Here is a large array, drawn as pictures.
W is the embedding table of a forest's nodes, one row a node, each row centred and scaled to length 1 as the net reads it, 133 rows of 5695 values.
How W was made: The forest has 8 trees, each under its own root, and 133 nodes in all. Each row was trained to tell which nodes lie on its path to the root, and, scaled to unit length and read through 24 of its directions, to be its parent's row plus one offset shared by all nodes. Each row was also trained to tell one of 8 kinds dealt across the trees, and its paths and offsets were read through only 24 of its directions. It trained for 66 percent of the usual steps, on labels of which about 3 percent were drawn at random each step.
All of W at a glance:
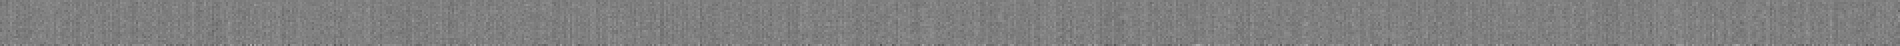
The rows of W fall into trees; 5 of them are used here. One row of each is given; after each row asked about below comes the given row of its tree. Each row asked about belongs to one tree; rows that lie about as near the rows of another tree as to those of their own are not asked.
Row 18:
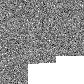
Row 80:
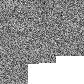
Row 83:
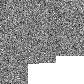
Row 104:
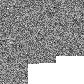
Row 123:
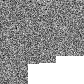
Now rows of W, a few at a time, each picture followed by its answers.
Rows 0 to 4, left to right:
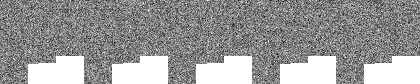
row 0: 18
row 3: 80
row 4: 80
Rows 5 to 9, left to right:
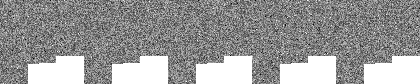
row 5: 83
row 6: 123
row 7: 123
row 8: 18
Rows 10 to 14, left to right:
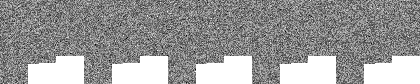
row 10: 123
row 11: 104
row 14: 83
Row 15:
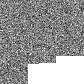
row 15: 18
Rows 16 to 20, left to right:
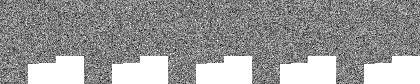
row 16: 83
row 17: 83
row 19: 83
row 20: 123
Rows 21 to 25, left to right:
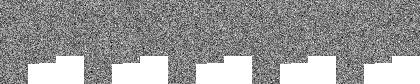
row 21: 123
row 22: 80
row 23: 104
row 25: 80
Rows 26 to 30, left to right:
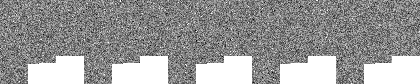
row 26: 83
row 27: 104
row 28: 83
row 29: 83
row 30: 123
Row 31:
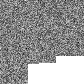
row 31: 104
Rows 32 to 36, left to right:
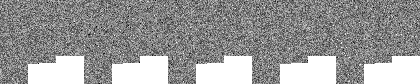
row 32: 123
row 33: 18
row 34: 123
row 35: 104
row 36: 18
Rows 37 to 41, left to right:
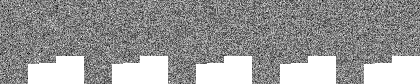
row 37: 104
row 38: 83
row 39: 80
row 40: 104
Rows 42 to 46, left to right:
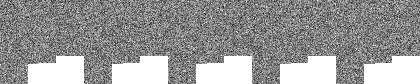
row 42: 104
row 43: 83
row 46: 83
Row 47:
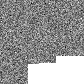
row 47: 83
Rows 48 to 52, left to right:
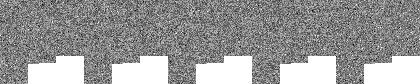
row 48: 104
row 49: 80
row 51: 18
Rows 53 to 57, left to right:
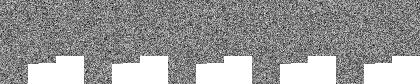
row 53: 80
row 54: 123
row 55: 104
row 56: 83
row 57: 80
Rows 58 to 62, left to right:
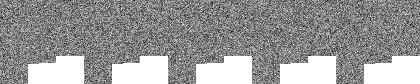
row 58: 123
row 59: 83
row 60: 123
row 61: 80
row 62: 123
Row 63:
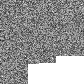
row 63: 83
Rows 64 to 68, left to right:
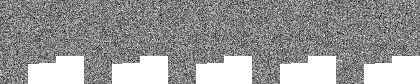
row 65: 83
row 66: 123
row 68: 18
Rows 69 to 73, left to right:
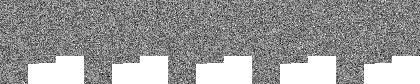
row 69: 123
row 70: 123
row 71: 123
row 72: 123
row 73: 83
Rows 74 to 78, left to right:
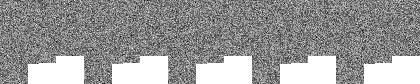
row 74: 80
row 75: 123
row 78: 80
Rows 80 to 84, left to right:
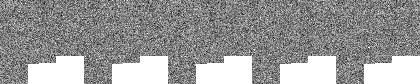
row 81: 123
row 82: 80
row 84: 123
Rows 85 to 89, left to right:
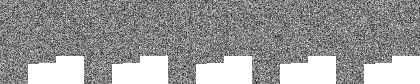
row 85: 104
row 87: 83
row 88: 123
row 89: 83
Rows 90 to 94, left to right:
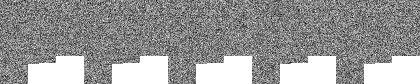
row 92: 123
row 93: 18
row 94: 18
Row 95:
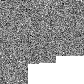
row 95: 123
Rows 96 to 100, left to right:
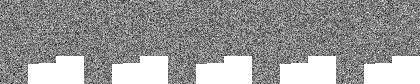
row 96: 104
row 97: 83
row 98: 80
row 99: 80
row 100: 104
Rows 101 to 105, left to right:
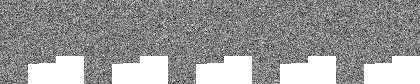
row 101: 123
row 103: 83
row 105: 80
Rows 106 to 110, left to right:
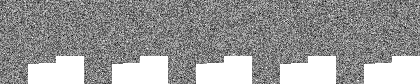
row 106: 83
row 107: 83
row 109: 80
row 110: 123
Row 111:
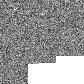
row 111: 123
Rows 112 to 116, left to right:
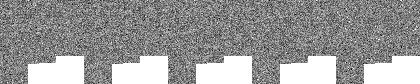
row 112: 123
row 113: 123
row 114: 123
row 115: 83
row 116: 83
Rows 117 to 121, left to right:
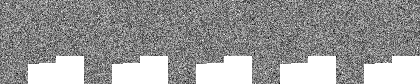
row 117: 83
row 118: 80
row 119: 83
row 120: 123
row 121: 80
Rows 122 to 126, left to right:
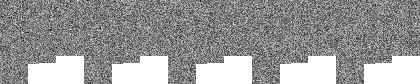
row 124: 80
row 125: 123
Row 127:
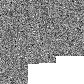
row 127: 80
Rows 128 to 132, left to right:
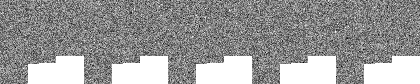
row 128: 123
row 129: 80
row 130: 83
